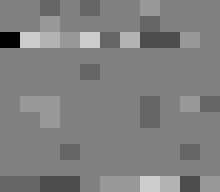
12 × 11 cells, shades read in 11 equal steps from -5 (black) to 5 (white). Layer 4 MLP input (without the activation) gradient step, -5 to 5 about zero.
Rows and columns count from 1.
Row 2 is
0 0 1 0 0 0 0 -1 0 0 0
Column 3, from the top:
-1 1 2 0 0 0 1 1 0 0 0 -2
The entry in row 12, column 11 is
1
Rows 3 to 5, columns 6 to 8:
-1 2 -2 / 0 0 0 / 0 0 0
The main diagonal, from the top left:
0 0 2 0 -1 0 0 -1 0 -1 0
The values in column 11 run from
-1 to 1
